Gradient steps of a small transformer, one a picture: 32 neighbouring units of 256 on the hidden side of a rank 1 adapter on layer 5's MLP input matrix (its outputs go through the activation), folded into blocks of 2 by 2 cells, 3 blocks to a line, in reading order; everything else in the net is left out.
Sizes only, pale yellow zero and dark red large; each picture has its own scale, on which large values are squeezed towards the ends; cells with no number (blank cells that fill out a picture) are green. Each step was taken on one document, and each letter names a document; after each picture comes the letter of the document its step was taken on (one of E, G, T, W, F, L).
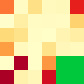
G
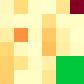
G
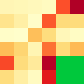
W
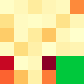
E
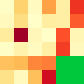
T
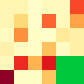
G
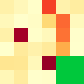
T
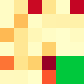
E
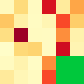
T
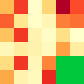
T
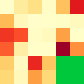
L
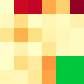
E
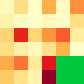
W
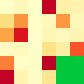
E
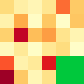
W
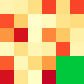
E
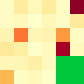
W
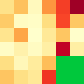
T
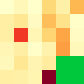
W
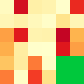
L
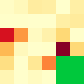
L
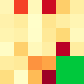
T
